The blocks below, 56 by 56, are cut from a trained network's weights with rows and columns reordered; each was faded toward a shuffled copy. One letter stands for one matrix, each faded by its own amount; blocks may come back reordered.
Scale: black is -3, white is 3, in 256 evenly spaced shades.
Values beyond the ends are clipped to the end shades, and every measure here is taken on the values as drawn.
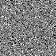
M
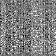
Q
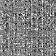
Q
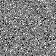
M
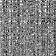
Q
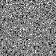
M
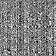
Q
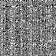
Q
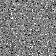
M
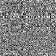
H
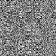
H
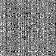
Q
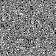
M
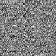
H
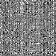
Q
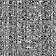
Q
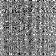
Q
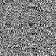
H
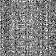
Q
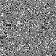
M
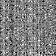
Q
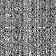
Q
